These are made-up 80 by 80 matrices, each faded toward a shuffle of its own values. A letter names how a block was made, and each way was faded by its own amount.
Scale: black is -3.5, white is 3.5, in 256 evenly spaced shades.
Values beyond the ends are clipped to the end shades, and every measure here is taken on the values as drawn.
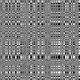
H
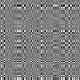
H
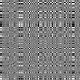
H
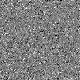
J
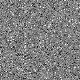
J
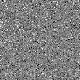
J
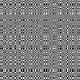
H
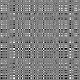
H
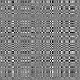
H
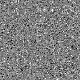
J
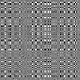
H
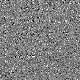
J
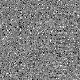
J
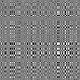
H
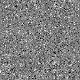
J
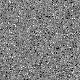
J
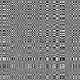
H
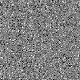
J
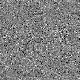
J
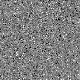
J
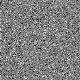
J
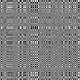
H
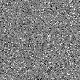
J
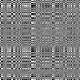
H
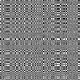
H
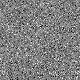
J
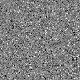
J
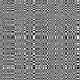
H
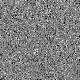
J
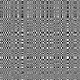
H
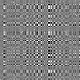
H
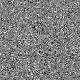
J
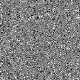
J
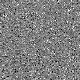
J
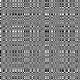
H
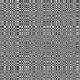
H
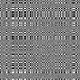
H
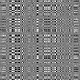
H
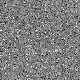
J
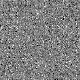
J
